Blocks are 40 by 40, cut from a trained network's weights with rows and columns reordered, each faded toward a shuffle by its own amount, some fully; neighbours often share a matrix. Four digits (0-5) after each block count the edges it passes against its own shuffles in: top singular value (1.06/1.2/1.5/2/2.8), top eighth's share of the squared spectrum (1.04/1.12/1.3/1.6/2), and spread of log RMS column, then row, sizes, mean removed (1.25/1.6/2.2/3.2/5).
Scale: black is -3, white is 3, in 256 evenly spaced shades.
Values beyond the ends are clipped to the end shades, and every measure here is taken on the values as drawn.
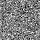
0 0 0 0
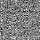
3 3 2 1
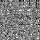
3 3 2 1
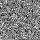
0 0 0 0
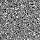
0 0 0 0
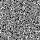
0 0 0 0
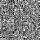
3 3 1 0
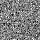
1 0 0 0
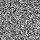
2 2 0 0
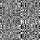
4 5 3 2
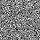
2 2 0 0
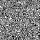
1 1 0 1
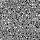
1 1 0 0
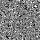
0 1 0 0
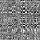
4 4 2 2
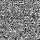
2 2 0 0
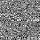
3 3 0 2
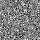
1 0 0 0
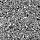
1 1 0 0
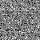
2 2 0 0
